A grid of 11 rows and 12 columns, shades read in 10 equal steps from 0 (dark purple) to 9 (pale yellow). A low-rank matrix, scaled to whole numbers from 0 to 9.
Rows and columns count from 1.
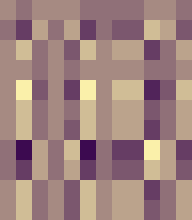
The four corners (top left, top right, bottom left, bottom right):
5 4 5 6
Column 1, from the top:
5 4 5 5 5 5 5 4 4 5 5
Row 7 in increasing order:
2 3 4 4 5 5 5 6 6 6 7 7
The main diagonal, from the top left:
5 2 4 5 2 7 5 2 3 2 4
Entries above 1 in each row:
12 12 12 12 11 12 12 10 12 12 12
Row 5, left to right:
5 9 3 5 2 9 5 7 7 1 3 7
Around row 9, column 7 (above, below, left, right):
4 5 2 3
